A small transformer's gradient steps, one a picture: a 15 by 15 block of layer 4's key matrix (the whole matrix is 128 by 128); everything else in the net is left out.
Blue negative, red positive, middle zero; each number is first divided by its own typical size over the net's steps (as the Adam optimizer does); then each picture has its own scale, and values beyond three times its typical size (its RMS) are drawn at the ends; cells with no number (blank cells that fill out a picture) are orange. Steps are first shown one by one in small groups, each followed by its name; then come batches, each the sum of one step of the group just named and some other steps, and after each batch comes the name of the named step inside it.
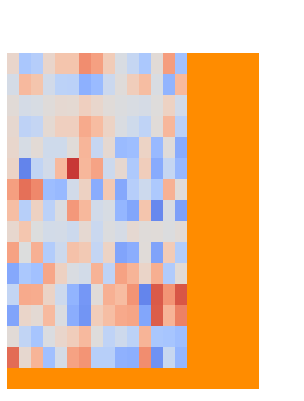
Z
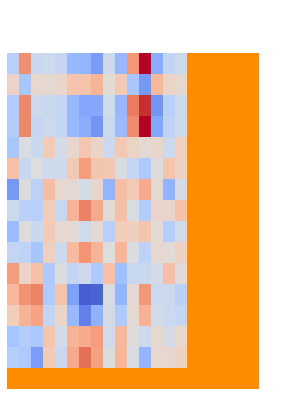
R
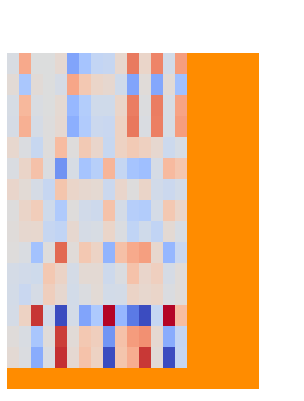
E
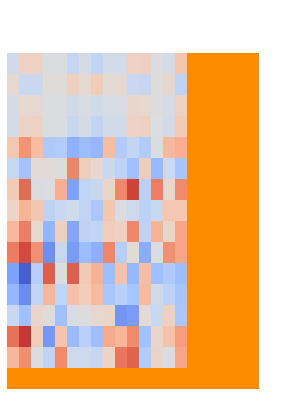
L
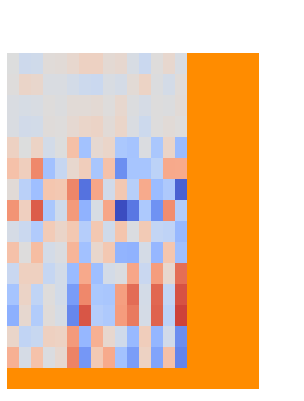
Z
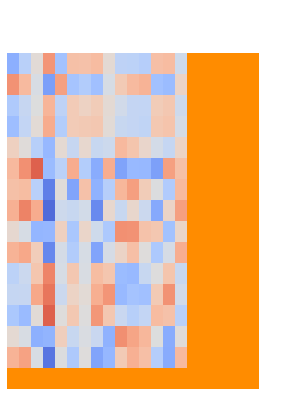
Z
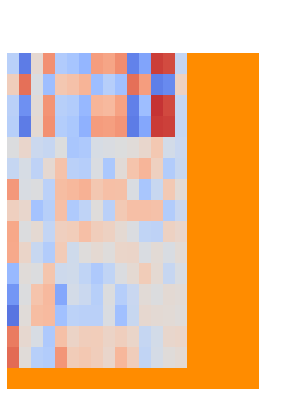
L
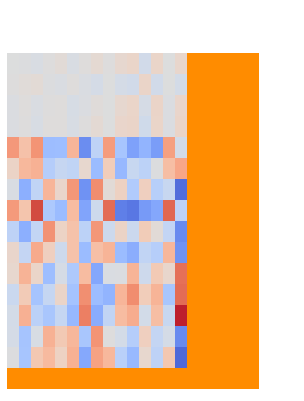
E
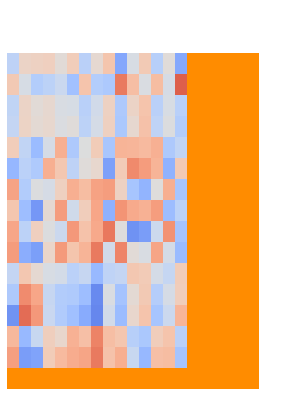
R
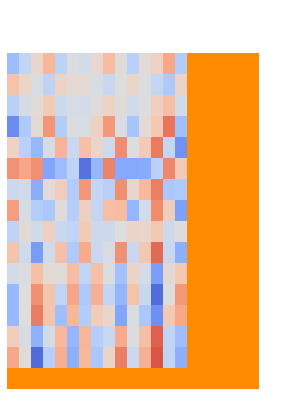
E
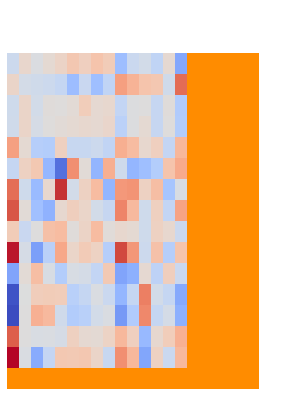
R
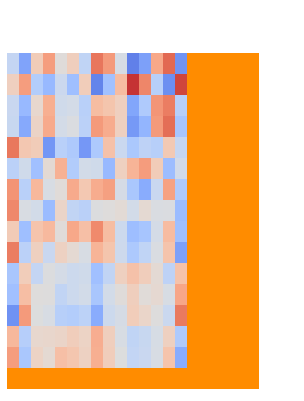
Z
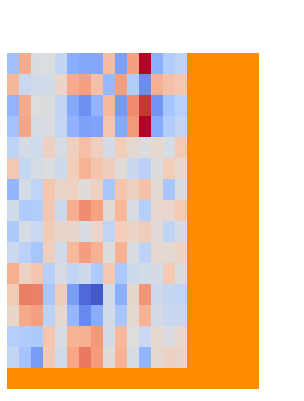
R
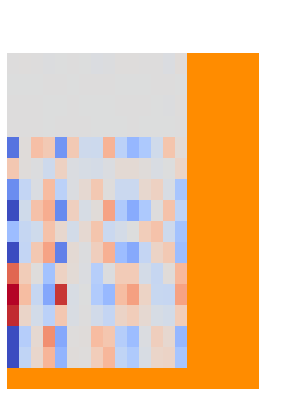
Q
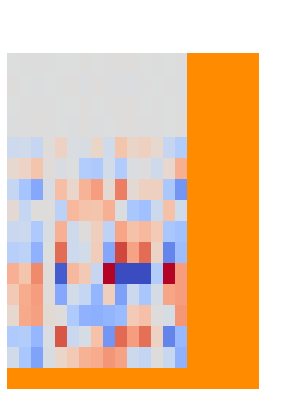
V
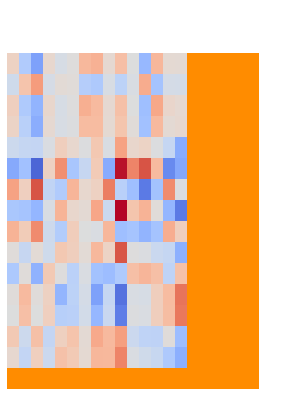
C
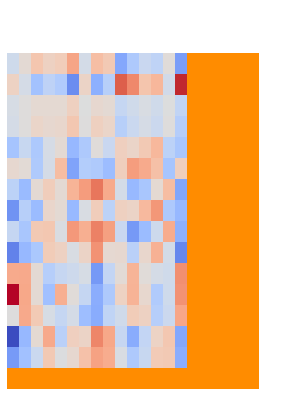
Q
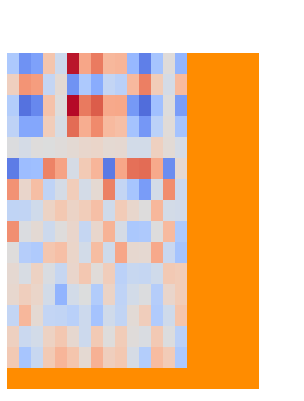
C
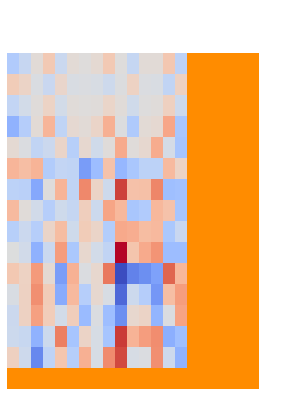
V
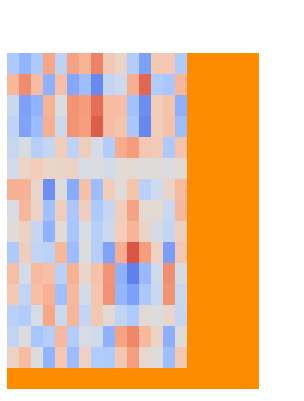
C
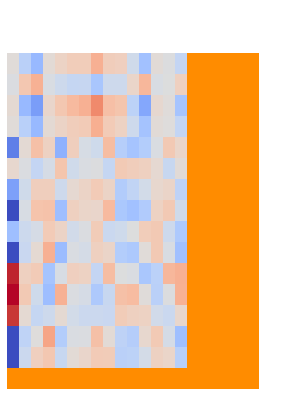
Q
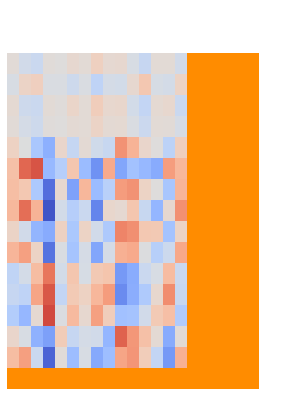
C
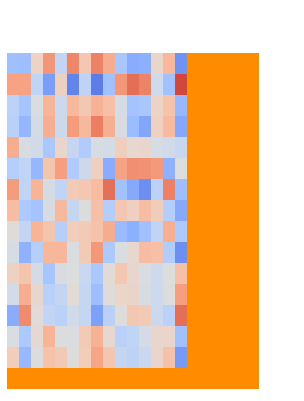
C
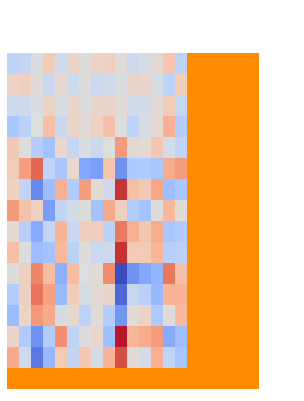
V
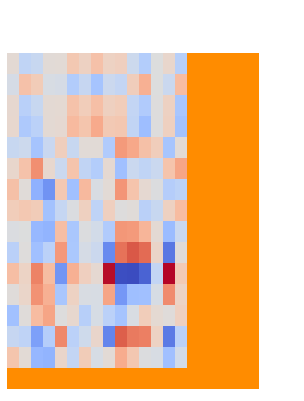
V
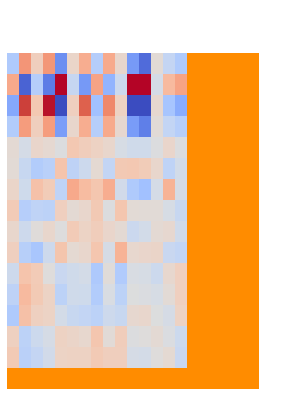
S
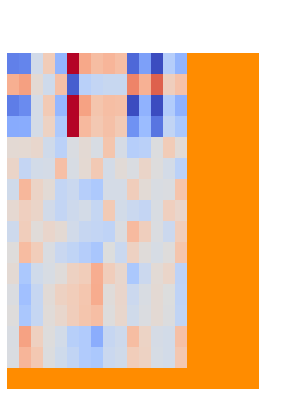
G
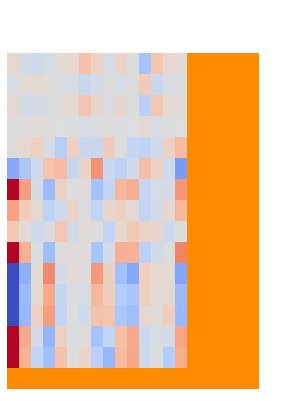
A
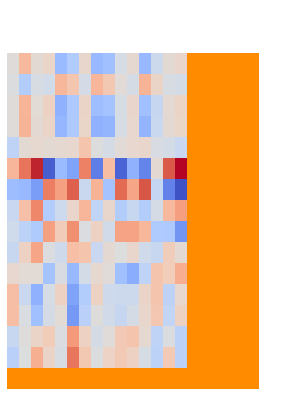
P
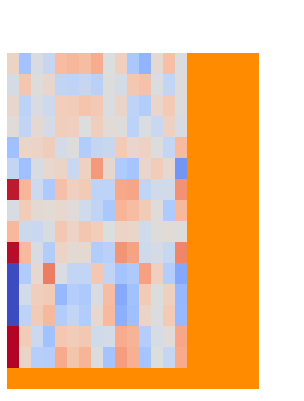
A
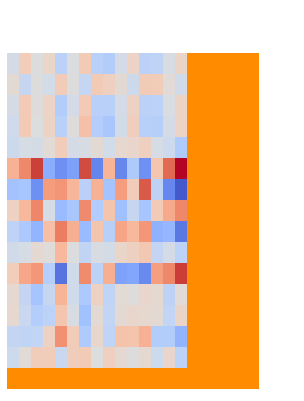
P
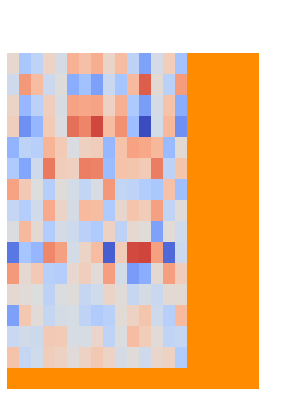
P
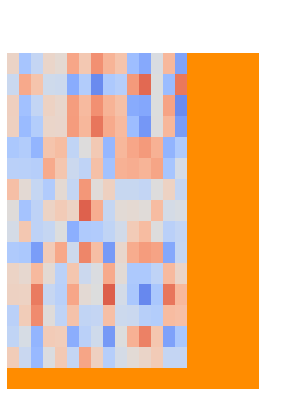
S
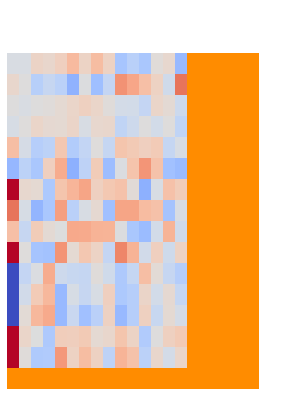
A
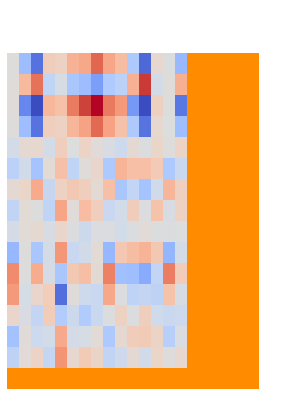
S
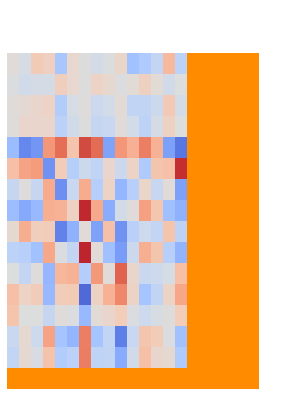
P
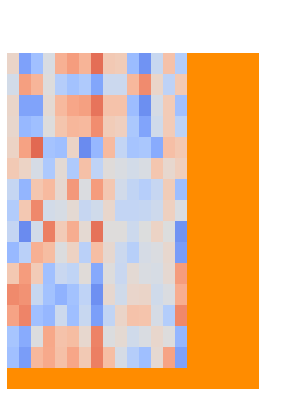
P
